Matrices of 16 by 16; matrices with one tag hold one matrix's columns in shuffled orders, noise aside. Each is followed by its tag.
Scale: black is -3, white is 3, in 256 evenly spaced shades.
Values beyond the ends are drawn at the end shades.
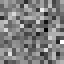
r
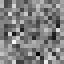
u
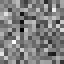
r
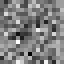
u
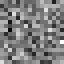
r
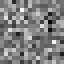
r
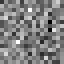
r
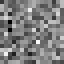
r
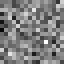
r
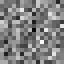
r
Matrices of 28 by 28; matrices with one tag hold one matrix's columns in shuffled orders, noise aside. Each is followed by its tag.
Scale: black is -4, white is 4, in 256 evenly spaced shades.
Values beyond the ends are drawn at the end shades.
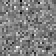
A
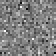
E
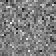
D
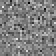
D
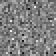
E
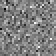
D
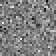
D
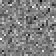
D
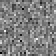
E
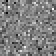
A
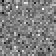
A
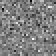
D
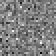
E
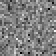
E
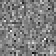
E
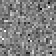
E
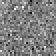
A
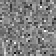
E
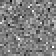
D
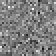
A
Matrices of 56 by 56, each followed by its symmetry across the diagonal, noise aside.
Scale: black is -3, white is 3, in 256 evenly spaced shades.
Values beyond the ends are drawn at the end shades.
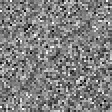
symmetric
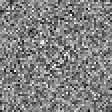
symmetric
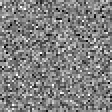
neither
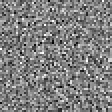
antisymmetric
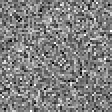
symmetric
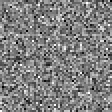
antisymmetric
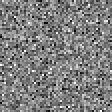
neither
